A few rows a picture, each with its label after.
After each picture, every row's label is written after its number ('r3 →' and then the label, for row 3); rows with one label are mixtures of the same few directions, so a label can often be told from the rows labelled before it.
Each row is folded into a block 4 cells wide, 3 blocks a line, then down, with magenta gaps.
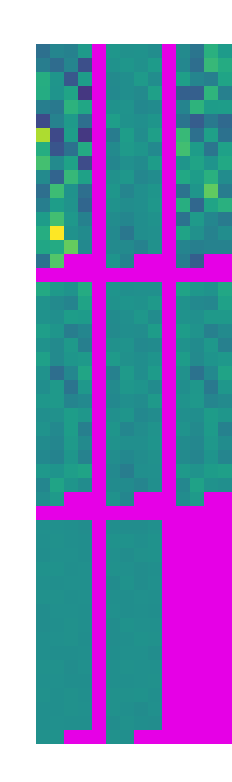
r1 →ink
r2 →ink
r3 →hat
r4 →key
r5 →ink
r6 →key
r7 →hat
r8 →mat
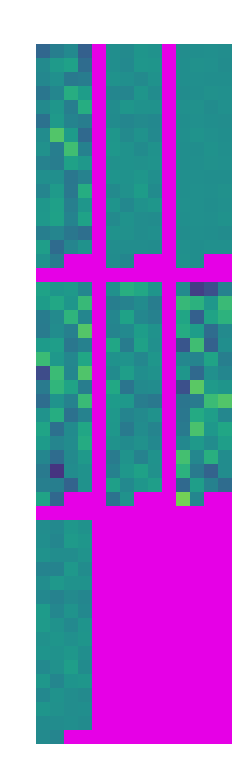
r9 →key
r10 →hat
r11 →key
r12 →ink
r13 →mat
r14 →mat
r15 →hat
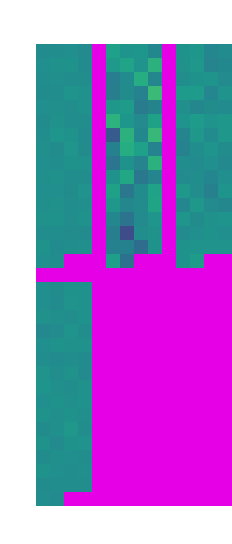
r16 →key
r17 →ink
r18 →hat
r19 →hat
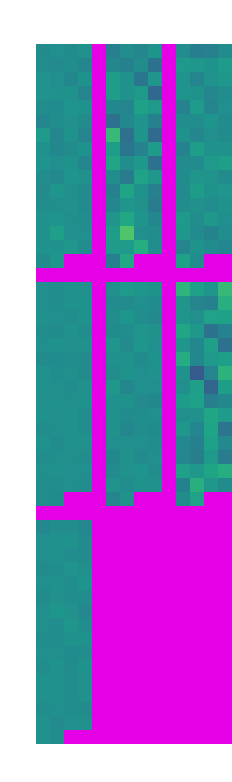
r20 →ink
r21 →ink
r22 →mat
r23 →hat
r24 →mat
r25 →key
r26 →key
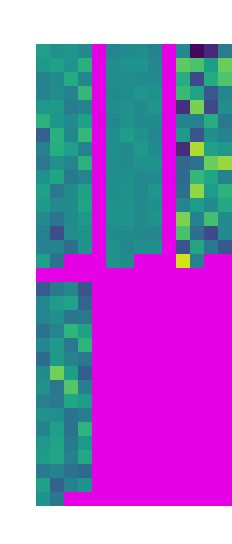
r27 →ink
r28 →key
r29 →mat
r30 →key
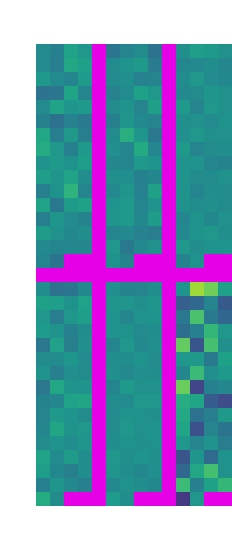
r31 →hat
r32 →key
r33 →mat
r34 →mat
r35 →mat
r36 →mat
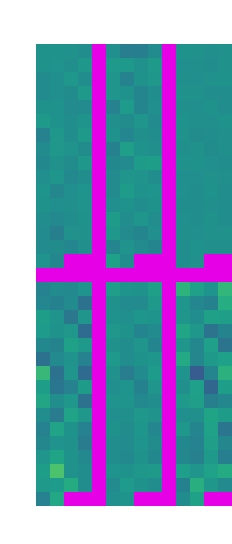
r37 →ink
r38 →mat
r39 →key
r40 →ink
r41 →key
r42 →key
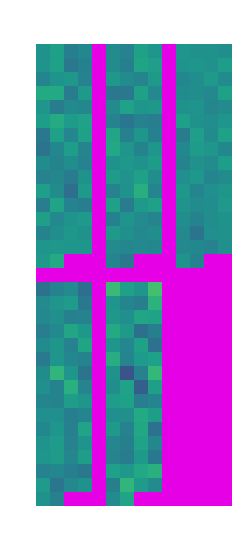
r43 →hat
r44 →hat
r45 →ink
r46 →key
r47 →key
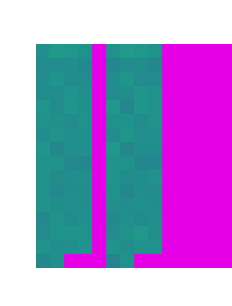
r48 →mat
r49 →mat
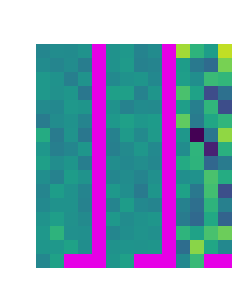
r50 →ink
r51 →hat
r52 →key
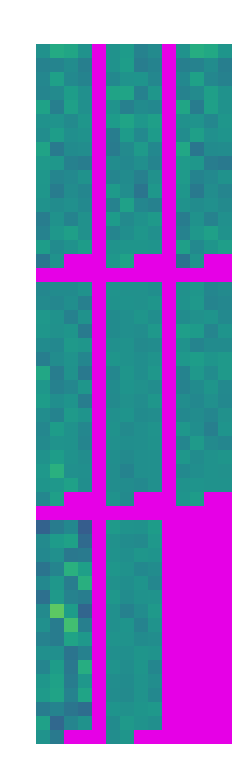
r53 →mat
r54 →hat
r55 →mat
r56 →ink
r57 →ink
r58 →hat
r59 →key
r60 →key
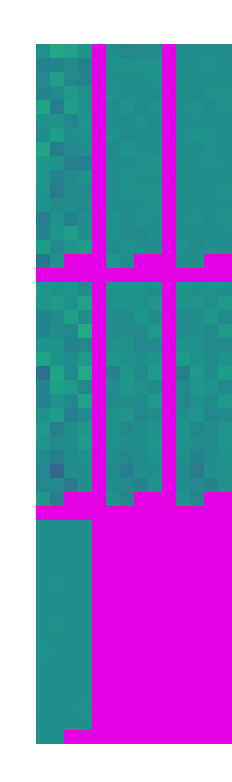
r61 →mat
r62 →mat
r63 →key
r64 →ink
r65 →ink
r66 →ink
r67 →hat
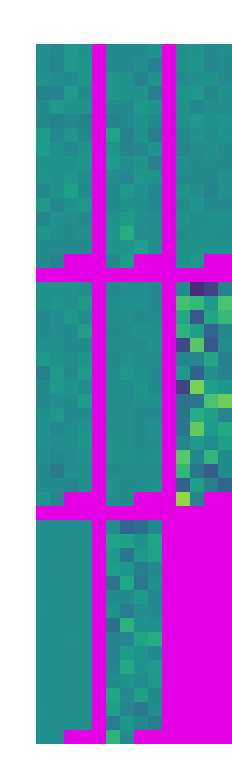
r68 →hat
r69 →ink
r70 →hat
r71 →ink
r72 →key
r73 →mat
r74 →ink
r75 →mat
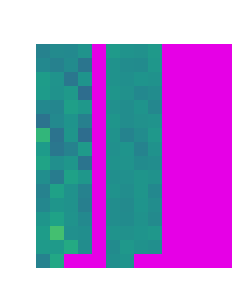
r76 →ink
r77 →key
